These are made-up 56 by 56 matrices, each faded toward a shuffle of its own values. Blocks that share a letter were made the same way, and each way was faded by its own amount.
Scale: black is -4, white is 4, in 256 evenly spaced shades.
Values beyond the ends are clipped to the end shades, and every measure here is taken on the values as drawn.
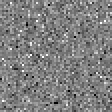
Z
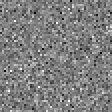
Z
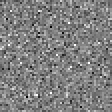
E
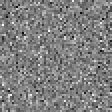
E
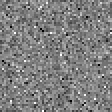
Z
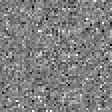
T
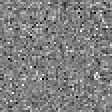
T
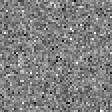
E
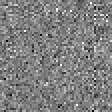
T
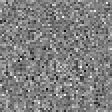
T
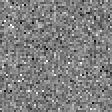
Z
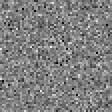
E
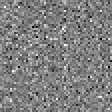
T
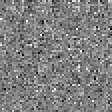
T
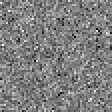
E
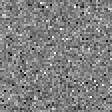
Z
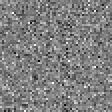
E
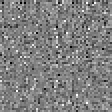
T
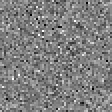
Z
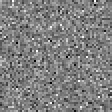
E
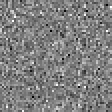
T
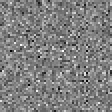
T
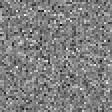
E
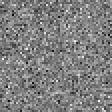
E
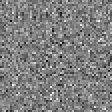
T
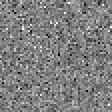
Z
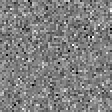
E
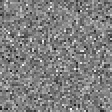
E
